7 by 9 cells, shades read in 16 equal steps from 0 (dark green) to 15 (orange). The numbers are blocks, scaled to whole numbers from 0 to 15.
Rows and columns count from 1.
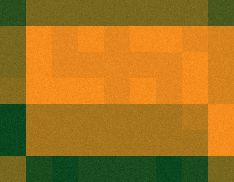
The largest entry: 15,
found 13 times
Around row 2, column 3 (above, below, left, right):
7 14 15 15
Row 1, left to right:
2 7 7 7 7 7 7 7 4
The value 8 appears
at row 4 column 1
